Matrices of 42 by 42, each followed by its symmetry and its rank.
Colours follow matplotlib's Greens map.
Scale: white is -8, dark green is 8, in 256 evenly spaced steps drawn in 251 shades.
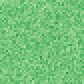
neither, full rank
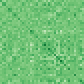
symmetric, rank five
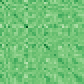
symmetric, rank five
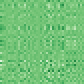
neither, rank three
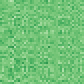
neither, rank five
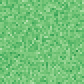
neither, full rank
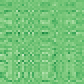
neither, rank three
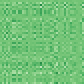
neither, rank three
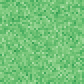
neither, full rank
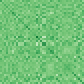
symmetric, rank five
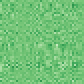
neither, rank five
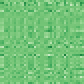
neither, rank three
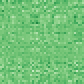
neither, rank five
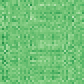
neither, rank five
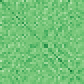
symmetric, rank five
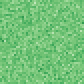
neither, full rank
